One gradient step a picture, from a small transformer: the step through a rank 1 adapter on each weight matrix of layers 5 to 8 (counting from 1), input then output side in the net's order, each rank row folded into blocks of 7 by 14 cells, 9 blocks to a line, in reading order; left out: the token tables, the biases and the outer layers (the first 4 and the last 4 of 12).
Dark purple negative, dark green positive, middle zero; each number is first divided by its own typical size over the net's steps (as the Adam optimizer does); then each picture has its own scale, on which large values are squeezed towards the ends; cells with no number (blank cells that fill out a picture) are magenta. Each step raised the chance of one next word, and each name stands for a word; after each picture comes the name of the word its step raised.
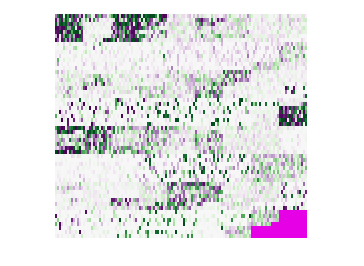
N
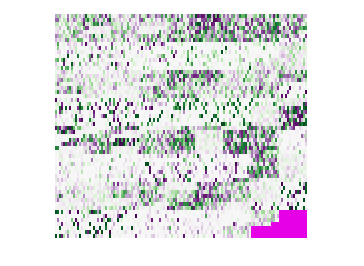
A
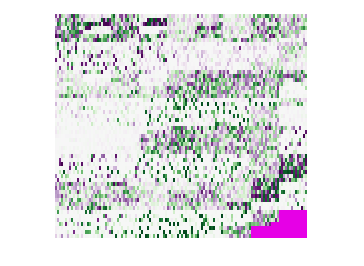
N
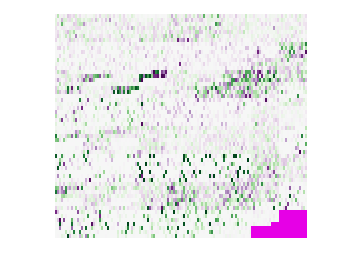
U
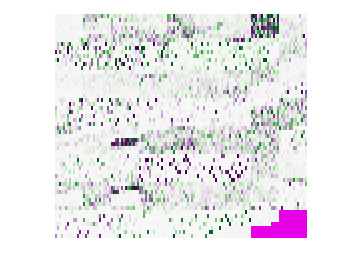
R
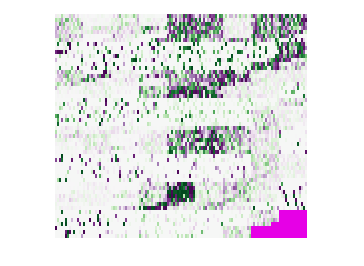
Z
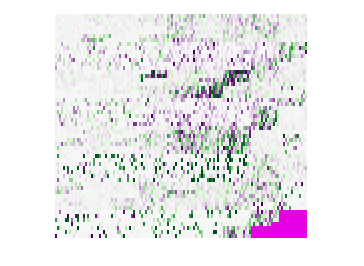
U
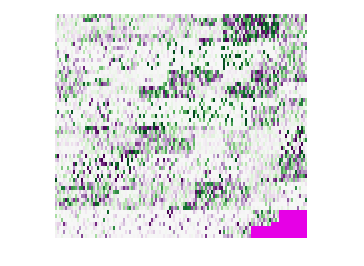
A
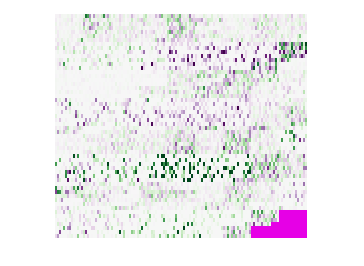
U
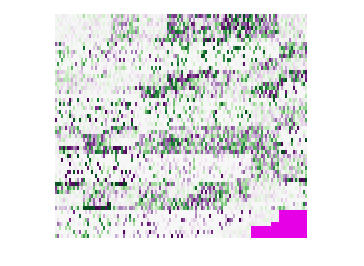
A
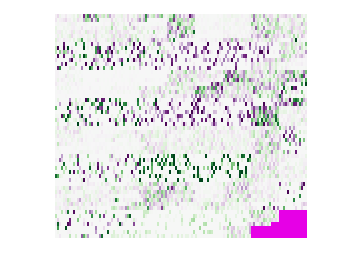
U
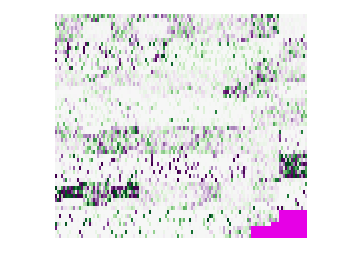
R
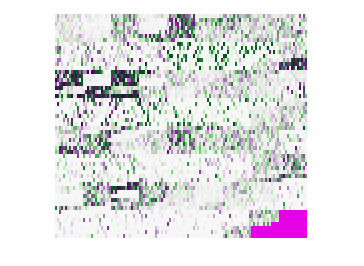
Z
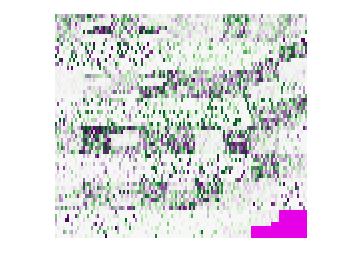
A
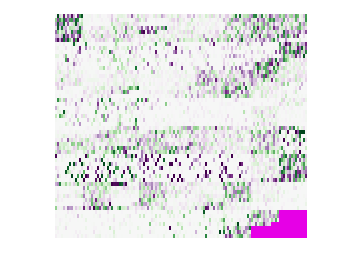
R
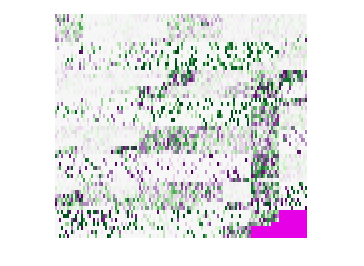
A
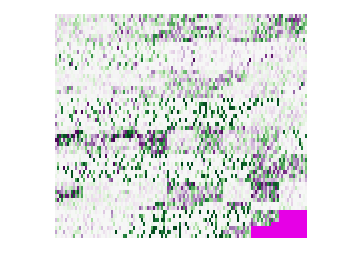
N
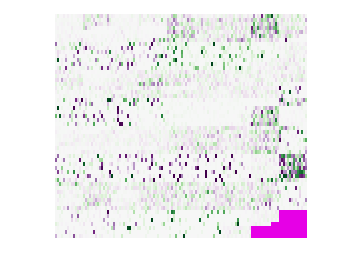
R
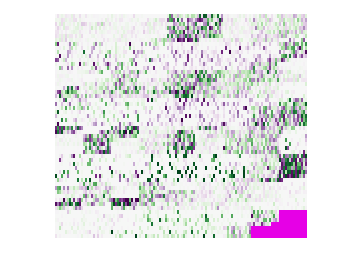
U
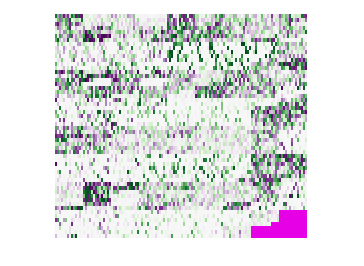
Z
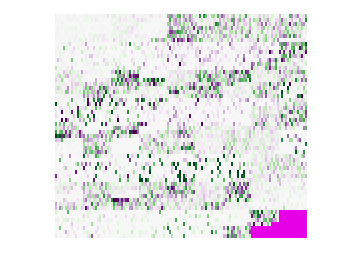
U
